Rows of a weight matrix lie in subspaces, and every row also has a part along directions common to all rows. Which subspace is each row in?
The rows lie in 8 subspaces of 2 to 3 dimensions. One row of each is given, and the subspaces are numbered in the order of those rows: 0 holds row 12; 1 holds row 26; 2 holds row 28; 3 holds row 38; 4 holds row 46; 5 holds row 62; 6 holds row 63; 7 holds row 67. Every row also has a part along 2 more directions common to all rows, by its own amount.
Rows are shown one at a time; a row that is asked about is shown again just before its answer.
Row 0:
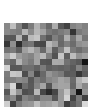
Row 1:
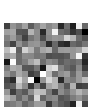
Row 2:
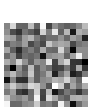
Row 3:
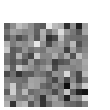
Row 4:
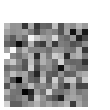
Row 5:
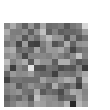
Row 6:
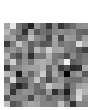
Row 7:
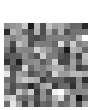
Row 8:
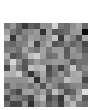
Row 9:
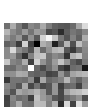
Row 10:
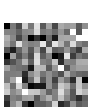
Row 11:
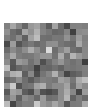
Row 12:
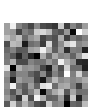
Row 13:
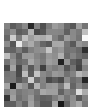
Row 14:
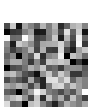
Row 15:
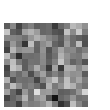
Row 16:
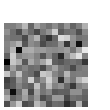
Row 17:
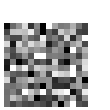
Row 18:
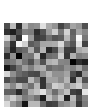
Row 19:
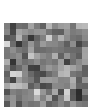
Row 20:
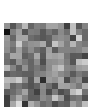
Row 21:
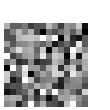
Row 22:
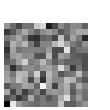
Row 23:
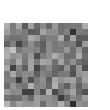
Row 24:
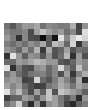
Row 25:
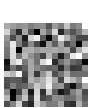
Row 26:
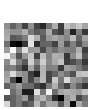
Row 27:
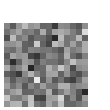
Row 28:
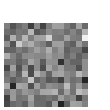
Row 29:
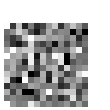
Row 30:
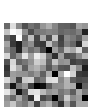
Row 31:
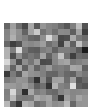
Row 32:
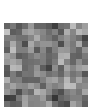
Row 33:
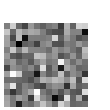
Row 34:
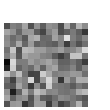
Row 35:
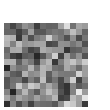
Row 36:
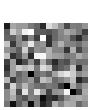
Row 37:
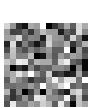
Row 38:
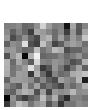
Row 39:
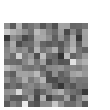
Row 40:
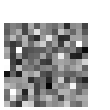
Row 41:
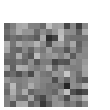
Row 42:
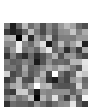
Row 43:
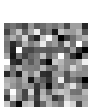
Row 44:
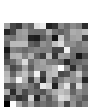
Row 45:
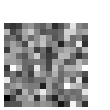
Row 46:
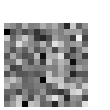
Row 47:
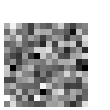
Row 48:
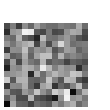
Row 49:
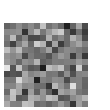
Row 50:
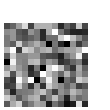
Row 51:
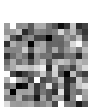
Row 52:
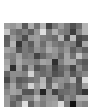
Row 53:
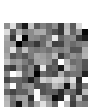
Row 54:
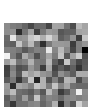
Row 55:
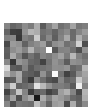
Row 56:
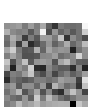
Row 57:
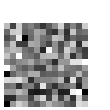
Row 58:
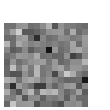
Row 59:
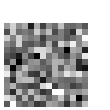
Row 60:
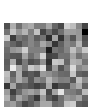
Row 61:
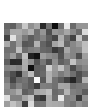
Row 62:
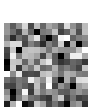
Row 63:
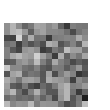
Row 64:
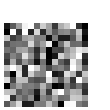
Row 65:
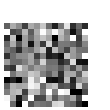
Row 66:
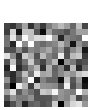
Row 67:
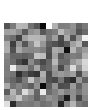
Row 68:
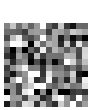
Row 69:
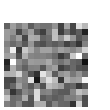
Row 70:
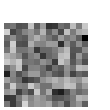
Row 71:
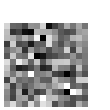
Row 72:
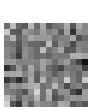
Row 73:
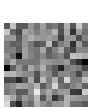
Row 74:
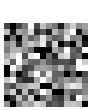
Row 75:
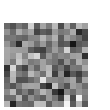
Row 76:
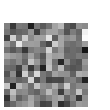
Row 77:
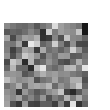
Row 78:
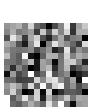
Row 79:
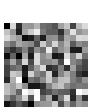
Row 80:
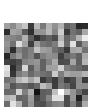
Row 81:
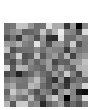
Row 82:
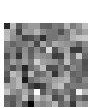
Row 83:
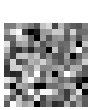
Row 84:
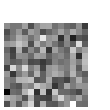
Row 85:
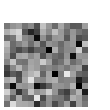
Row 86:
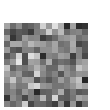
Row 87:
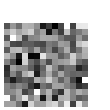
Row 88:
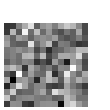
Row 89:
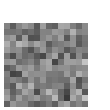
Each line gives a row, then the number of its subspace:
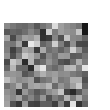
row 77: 3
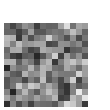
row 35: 6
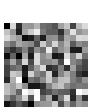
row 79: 1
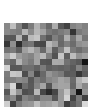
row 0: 6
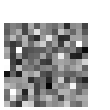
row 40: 5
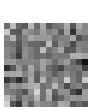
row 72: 4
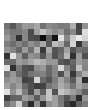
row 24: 1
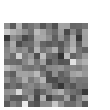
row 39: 4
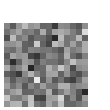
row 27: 3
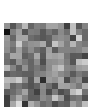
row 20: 4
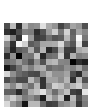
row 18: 4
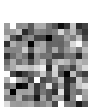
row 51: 2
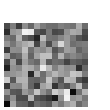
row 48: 7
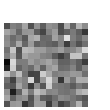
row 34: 5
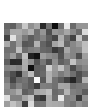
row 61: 3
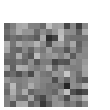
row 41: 7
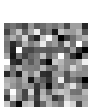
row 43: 5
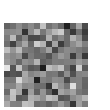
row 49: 5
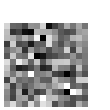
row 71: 7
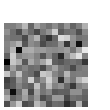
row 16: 5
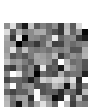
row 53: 2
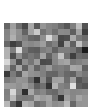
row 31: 5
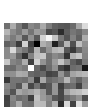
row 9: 3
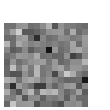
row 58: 6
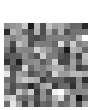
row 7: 0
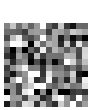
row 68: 1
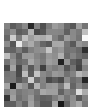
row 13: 2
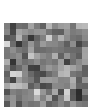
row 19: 2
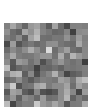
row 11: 6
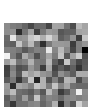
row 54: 2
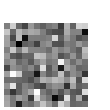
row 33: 2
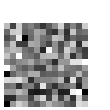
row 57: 4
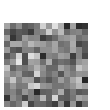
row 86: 3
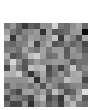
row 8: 3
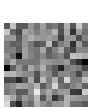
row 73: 4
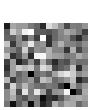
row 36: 7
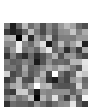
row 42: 6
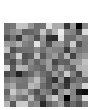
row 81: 7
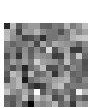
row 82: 1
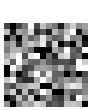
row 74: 0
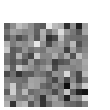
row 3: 7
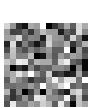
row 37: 7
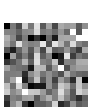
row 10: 1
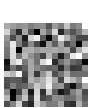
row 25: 5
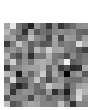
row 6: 2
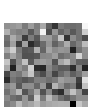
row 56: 3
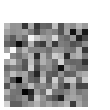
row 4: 1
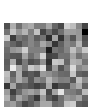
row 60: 2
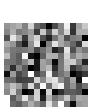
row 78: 3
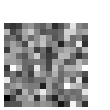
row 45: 0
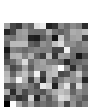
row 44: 7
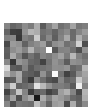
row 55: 6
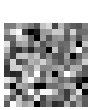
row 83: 6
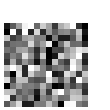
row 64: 2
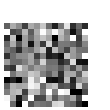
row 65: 4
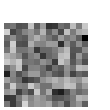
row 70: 0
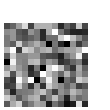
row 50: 5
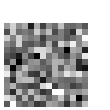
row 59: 0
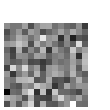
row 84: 1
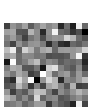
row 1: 5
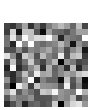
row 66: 2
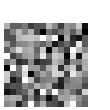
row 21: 1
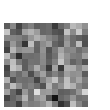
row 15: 0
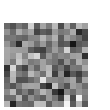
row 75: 0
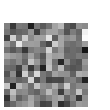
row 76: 2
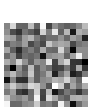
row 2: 4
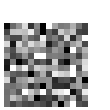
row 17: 7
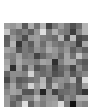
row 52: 4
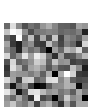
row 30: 6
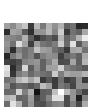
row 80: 0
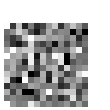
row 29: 1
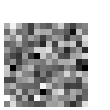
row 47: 0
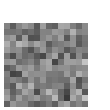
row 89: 6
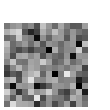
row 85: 6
